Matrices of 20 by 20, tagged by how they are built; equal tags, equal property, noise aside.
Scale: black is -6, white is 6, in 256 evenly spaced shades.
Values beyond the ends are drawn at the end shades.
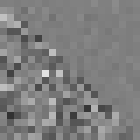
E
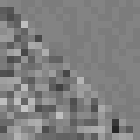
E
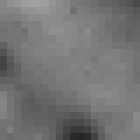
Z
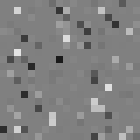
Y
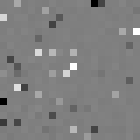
Y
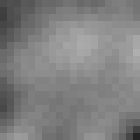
Z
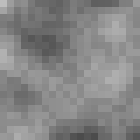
Z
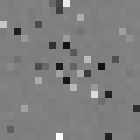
Y
